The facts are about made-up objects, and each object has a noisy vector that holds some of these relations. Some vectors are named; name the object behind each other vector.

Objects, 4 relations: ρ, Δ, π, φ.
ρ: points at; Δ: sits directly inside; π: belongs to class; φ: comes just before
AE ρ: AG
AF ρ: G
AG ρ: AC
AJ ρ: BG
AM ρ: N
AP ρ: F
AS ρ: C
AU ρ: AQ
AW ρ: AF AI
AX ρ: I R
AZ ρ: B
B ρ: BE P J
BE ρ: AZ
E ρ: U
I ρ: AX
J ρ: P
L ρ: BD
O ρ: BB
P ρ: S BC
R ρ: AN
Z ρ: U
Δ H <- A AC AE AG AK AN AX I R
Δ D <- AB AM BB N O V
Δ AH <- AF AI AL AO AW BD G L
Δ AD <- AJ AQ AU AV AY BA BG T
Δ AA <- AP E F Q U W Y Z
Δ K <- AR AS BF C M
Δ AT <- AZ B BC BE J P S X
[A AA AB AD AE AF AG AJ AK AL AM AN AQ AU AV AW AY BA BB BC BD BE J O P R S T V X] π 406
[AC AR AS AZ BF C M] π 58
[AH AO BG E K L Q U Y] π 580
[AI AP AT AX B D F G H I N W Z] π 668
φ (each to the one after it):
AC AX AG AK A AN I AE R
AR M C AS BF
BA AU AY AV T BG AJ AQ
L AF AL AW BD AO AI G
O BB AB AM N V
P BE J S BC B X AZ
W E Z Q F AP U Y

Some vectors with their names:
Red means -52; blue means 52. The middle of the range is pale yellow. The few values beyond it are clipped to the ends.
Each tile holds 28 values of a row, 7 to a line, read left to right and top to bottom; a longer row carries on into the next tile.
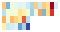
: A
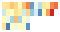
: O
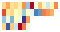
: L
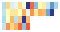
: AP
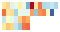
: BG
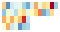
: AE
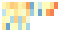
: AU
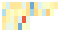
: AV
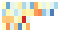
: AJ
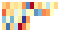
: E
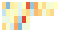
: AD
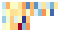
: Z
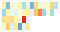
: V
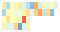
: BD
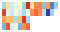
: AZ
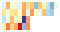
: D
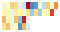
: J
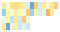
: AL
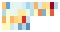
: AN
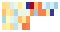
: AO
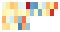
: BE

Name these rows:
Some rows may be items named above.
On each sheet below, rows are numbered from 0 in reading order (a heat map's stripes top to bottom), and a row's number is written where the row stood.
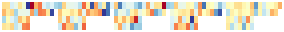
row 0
AO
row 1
B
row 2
AE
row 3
N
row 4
AY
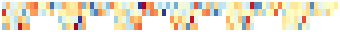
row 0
BF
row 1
W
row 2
U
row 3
X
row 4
J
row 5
AV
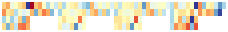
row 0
Q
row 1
BD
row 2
T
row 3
AP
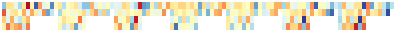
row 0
AT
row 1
BD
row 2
S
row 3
AF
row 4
AB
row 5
N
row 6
F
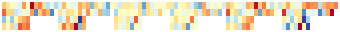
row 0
AH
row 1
D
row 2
AV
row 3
BD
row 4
K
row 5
AC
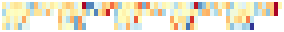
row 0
AW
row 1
P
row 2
AA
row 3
BC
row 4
AK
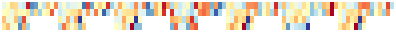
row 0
J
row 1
I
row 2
AX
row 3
AZ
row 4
H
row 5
AG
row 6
H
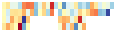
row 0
H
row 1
AQ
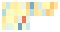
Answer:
AM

